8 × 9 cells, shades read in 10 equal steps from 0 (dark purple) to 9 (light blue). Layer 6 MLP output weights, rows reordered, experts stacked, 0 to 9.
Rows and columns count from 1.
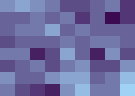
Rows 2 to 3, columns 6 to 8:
2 4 0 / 5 4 4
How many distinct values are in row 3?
3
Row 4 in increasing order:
3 4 4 4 4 4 5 5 5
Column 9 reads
2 2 4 4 3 6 8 9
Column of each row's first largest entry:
2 3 4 5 5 6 9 9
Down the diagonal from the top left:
6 4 5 4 7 6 4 5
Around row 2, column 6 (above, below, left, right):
3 5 5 4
